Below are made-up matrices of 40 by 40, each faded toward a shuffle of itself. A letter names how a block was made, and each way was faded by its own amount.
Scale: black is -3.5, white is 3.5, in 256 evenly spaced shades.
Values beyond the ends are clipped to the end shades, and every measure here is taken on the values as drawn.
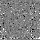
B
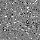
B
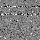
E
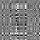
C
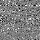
E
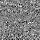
E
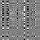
C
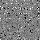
B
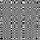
C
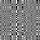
C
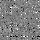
B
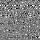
E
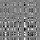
C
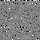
B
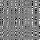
C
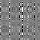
C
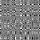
C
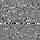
E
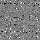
B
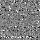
E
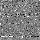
E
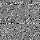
E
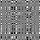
C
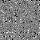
B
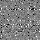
B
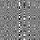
C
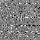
E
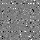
B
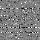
E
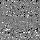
B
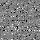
B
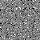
B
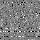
E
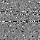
E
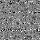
E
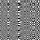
C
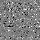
B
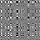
C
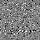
B
